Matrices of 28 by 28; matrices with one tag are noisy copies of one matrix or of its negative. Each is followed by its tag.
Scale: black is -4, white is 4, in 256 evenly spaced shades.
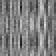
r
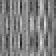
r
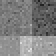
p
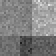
p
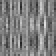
r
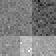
p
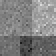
p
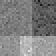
p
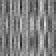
r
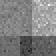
p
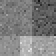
p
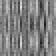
r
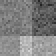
p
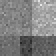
p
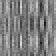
r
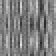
r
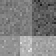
p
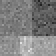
p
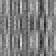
r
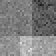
p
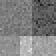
p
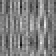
r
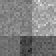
p
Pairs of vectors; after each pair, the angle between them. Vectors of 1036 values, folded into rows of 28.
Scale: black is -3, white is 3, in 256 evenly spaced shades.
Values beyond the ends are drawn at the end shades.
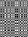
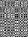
nearly parallel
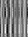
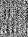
partly aligned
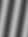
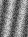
nearly opposite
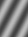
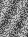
partly aligned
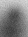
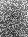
partly aligned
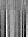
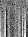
nearly opposite
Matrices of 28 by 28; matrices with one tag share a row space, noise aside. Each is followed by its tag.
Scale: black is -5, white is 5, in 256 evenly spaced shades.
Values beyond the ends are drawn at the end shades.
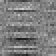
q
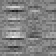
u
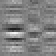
u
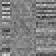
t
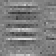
q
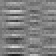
u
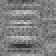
q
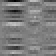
u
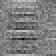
q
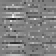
u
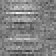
q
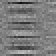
q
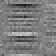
q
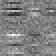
u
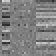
t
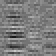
u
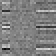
t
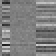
t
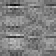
u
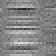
q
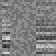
t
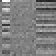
t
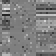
t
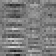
u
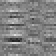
u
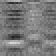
u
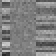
t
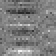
q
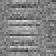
q
